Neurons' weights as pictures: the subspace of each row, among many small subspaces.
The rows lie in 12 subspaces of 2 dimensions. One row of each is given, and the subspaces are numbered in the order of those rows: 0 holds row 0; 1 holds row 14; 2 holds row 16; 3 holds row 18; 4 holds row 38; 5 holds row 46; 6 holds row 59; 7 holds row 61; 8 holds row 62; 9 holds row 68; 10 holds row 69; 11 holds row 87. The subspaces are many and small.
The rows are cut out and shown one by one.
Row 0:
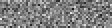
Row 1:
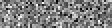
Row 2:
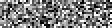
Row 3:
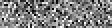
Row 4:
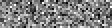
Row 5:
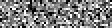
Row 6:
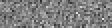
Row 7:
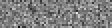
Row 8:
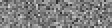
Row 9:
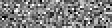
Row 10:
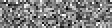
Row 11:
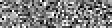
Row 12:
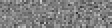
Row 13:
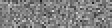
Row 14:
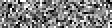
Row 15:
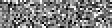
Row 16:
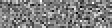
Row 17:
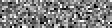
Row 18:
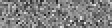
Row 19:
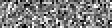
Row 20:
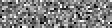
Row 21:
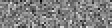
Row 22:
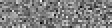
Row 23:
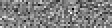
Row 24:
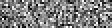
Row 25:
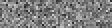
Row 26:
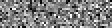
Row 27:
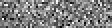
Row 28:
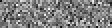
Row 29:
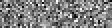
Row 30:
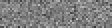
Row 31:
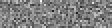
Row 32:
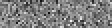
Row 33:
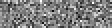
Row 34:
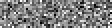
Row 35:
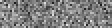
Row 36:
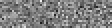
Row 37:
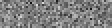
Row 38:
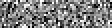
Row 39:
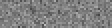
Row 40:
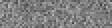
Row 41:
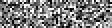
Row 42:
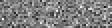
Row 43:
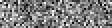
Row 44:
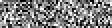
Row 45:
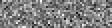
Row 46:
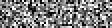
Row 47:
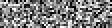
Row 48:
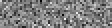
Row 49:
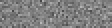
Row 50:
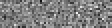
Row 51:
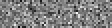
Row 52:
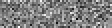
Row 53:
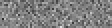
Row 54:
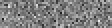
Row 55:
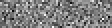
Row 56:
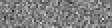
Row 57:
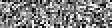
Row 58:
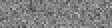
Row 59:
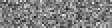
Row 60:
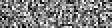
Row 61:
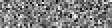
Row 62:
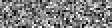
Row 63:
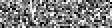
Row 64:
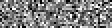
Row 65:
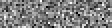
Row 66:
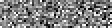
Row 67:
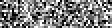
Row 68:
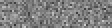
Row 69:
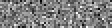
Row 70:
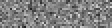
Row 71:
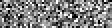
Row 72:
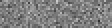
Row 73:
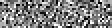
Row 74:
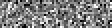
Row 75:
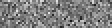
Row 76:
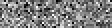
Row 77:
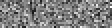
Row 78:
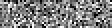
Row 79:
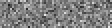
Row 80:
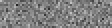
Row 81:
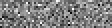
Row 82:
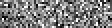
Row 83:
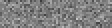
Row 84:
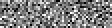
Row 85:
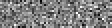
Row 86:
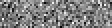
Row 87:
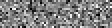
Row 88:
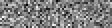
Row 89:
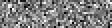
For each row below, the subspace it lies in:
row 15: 2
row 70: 11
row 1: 7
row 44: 8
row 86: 4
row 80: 8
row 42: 1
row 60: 5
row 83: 0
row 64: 11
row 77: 7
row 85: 10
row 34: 1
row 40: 9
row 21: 10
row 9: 2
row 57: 3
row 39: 5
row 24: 5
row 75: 3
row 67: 9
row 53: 10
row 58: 11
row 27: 10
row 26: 11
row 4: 7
